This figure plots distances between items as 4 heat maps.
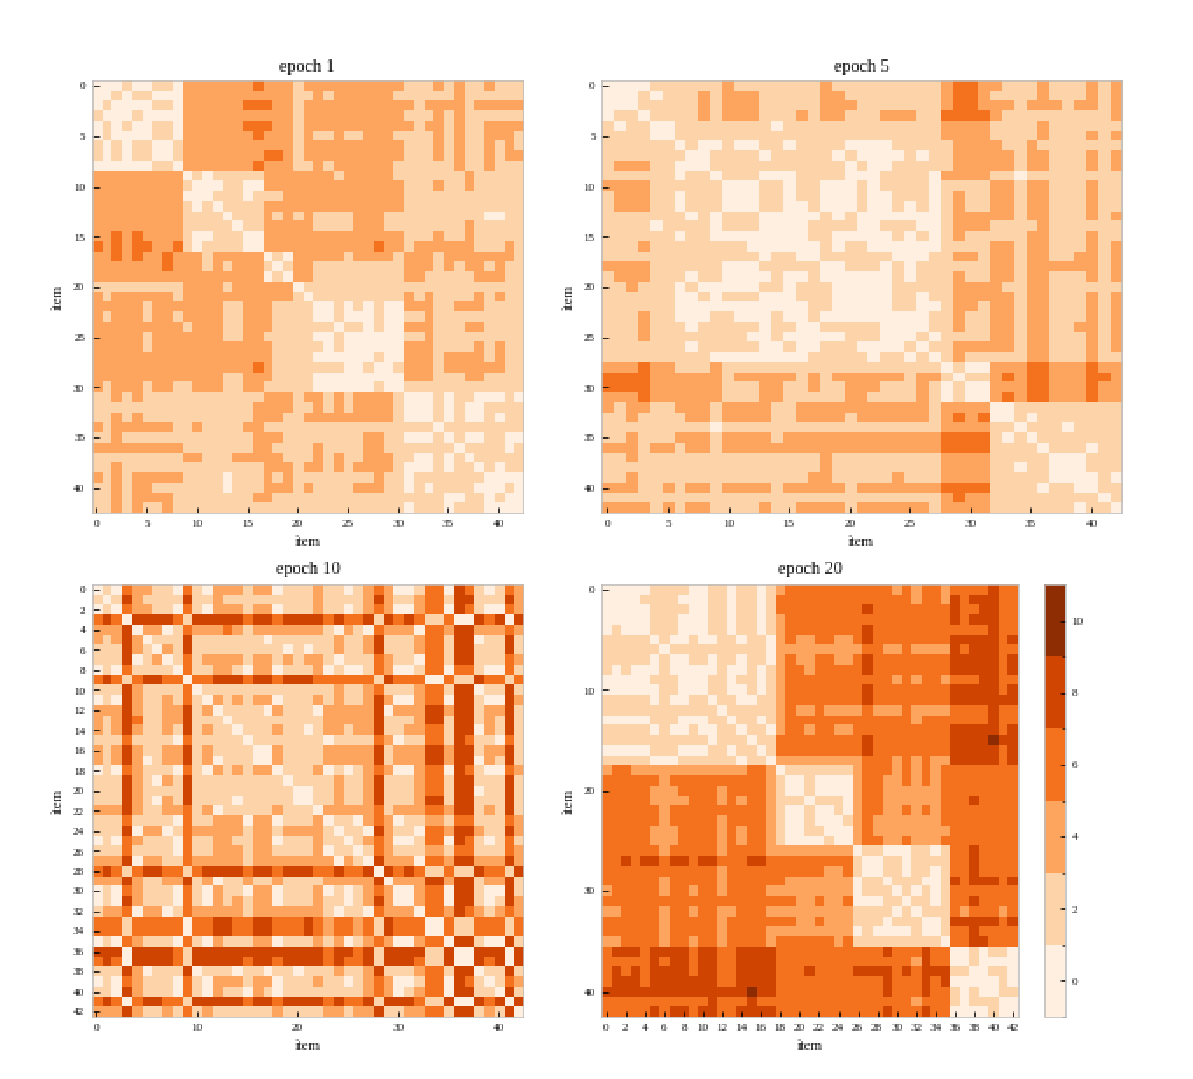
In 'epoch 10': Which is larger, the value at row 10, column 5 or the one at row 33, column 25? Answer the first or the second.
the second
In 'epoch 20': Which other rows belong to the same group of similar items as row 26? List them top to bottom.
27, 28, 29, 30, 31, 32, 33, 34, 35
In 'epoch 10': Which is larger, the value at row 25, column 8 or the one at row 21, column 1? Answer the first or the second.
the second
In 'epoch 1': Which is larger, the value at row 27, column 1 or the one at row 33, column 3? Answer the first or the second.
the first
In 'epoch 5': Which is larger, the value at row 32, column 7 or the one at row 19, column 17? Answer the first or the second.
the first
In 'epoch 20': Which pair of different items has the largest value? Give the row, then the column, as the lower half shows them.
40, 15
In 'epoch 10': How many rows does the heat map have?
43
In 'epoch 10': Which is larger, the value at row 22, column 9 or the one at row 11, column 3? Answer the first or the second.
the second
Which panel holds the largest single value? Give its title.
epoch 20
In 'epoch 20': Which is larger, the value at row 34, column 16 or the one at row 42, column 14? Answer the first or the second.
the second
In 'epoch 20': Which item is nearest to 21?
25
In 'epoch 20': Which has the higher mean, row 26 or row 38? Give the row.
38
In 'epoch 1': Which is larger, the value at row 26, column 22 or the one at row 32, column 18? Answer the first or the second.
the second
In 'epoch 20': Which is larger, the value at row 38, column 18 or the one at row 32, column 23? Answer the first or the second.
the first
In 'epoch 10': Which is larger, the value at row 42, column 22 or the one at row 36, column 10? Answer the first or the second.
the second
